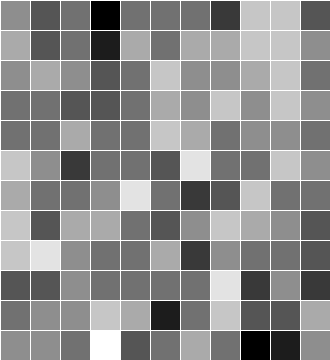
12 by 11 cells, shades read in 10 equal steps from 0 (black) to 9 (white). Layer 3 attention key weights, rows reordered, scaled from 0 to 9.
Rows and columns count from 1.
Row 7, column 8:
3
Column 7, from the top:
4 6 5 5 6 8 2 5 2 4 4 6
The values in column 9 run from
0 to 7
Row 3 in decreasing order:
7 7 6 6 5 5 5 5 4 4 3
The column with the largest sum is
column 1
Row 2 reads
6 3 4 1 6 4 6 6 7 7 5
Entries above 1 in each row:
10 10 11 11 11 11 11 11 11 11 10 9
